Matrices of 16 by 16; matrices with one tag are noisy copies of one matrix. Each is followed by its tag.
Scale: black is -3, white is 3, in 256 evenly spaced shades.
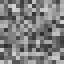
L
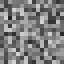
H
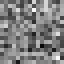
L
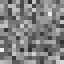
L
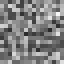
L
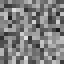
H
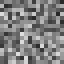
H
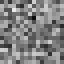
L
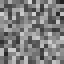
H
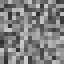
H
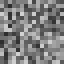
H
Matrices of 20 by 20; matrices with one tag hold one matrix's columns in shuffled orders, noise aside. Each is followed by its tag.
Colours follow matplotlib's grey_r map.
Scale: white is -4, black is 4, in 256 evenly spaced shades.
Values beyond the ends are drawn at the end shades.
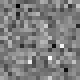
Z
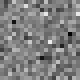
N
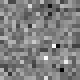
Z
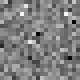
N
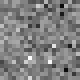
Z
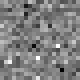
Z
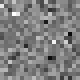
N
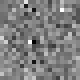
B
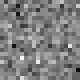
Z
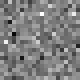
N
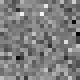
N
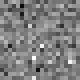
Z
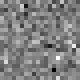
Z
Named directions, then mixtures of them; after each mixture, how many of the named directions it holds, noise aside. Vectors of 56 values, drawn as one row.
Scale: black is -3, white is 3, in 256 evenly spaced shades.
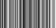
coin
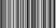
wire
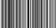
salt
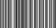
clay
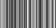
one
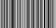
one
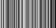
one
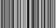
three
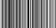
one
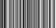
two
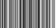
one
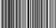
one
